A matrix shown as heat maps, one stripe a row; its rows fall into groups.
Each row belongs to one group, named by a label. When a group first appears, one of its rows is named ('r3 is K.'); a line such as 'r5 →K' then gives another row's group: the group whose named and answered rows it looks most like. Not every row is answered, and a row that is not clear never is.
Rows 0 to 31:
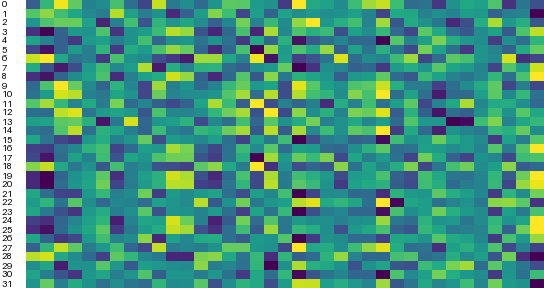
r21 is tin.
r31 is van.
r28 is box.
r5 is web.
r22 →van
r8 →web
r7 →tin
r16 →web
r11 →box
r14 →van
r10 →van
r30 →tin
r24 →web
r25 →web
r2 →van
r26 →tin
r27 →van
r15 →tin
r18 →box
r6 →box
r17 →web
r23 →tin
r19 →web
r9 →van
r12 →van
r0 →van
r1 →box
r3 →web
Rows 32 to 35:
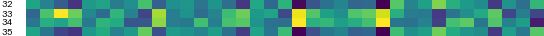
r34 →van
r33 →van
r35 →tin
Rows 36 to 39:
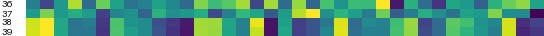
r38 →box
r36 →van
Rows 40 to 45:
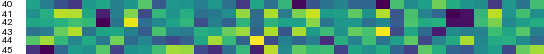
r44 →box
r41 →van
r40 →tin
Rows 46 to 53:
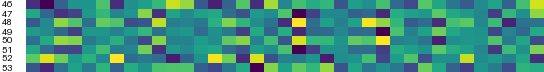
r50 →van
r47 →tin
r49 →tin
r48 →van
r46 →web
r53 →web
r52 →box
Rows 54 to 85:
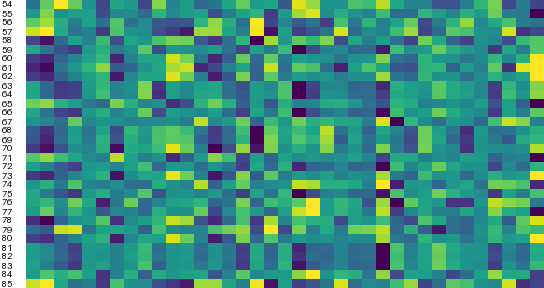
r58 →web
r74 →van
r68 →web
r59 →tin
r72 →tin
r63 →tin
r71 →box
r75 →tin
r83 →tin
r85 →box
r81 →tin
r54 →van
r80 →web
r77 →van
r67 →van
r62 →web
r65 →box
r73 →web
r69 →web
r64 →tin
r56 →box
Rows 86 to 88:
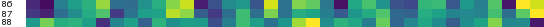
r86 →web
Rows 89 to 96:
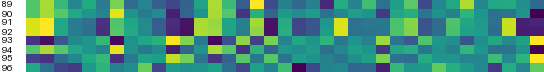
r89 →box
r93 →web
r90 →box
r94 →box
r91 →box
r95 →web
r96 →tin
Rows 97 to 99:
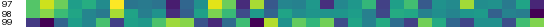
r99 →web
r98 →box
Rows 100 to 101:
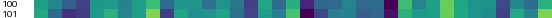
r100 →tin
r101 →tin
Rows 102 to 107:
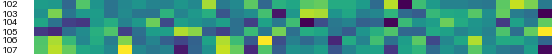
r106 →box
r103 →van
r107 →box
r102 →van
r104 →tin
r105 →web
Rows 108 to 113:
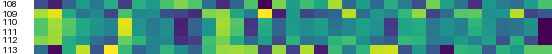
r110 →box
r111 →box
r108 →web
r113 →van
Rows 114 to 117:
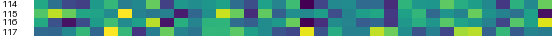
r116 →tin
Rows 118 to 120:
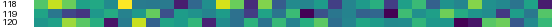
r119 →tin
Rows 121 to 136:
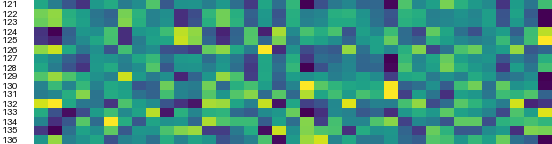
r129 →box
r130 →van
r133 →tin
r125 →web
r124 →web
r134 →van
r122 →box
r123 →box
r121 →tin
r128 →tin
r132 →box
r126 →box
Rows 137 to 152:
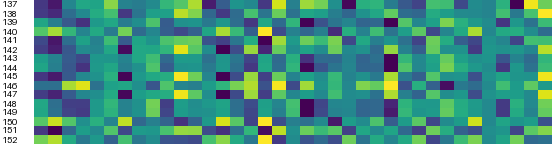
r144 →tin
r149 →tin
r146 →van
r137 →web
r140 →box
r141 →web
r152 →box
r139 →tin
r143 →tin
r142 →web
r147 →web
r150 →box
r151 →web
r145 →web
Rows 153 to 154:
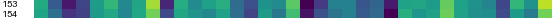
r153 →tin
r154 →tin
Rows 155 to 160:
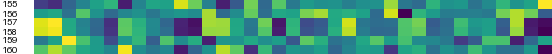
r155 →web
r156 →van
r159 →van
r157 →box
